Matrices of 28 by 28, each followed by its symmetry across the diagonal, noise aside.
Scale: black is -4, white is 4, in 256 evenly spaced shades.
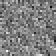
antisymmetric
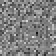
antisymmetric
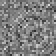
symmetric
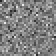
symmetric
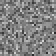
symmetric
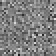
antisymmetric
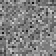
symmetric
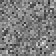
symmetric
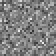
symmetric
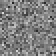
antisymmetric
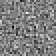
antisymmetric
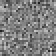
antisymmetric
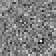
symmetric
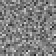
antisymmetric
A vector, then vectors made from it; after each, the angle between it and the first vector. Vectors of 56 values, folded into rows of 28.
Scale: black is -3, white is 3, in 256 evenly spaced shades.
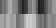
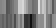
nearly opposite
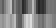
nearly parallel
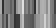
partly opposed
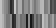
partly opposed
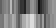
nearly parallel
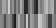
orthogonal
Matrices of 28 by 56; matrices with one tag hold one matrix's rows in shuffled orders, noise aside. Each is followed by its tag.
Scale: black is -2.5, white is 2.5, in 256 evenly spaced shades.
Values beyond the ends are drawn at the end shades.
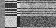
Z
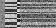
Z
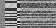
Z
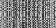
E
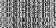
E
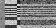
Z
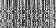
E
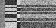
Z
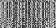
E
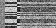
Z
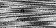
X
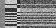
Z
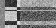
Z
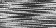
X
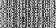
E
